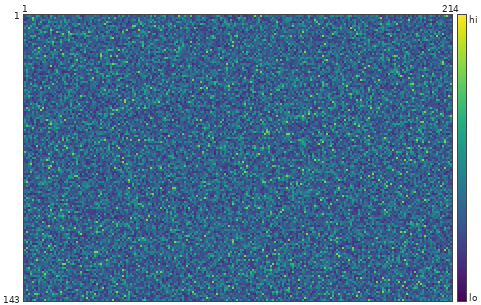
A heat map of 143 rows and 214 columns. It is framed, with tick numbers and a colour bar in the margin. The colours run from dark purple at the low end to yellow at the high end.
On average the colour sits 30% of the way up the scale. There is no seam. There is no overall slope. Neither half mirrors the other. Fine speckle covers the field. No regular stripes run through it. The values are skewed, with a long tail toward high values.
